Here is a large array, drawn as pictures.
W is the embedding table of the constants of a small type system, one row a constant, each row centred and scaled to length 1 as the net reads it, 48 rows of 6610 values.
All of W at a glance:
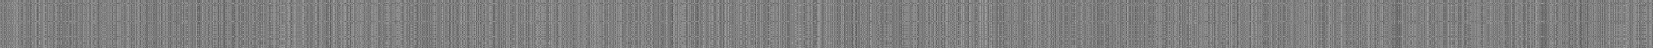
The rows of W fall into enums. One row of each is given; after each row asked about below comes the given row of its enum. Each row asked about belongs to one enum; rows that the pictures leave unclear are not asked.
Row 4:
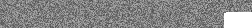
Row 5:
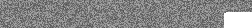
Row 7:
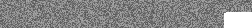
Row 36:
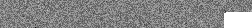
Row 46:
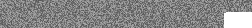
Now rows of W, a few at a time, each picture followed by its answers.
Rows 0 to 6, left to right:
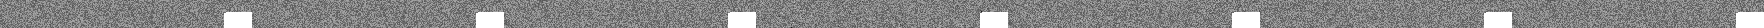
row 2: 46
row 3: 36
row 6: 46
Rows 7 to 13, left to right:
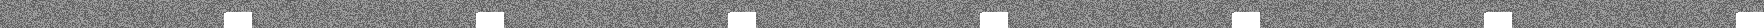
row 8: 46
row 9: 7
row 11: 7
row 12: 5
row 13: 7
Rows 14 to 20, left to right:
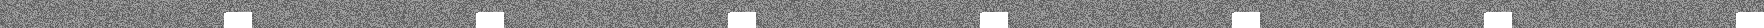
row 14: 4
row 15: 7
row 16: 7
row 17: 46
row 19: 7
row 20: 46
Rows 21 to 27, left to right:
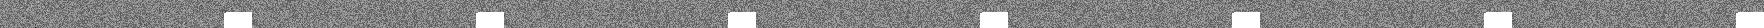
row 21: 36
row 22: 46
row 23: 46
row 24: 7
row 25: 5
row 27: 7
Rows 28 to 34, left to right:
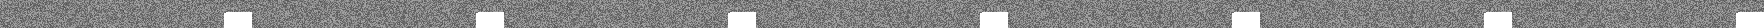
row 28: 5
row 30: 5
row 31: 7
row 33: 7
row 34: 5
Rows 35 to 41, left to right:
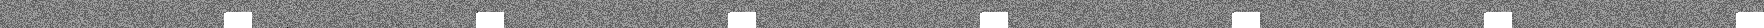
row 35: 7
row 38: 5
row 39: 5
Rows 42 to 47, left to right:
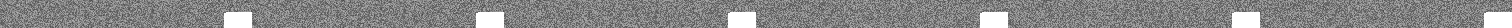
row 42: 4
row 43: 4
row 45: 5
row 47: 5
